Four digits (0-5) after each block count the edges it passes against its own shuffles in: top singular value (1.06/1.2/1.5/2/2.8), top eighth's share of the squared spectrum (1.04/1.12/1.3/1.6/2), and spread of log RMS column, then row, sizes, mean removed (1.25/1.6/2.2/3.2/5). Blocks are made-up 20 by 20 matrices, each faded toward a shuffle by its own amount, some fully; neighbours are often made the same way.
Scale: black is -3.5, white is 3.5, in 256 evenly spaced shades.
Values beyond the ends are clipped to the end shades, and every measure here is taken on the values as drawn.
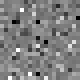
0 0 0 0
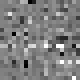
2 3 1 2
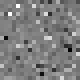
0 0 0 0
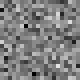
0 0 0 0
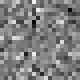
2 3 0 1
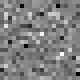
0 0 0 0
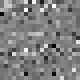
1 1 1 1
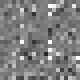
2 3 1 2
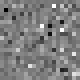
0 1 0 0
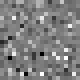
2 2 0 1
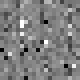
1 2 1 0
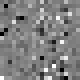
1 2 1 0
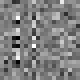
3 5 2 1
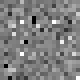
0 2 0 1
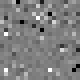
0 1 0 1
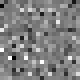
1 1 0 0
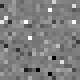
1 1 0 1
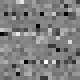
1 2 0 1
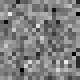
2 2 0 0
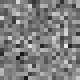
1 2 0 0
